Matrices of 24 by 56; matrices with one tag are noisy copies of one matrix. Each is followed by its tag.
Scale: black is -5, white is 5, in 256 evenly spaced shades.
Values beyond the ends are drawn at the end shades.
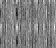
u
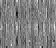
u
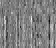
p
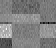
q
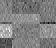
q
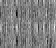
u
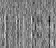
p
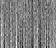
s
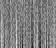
s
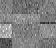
q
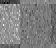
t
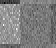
t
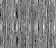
u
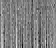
s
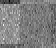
t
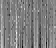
s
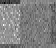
t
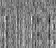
p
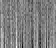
s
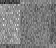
t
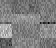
q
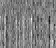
p
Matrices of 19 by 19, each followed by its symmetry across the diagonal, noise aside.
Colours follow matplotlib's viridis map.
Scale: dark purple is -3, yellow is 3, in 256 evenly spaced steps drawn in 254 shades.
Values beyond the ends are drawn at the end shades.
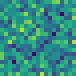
symmetric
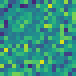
symmetric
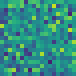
antisymmetric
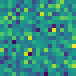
antisymmetric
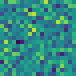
neither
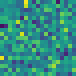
antisymmetric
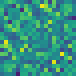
symmetric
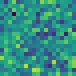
neither
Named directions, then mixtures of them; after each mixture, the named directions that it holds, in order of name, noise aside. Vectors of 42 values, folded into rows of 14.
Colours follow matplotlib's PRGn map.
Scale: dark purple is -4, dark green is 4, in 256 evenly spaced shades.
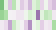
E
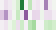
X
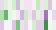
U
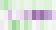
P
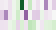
X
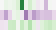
P, X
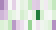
E, P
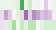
P, X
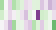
E, X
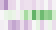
P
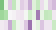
E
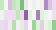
E, X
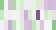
E, X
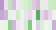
E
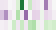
X
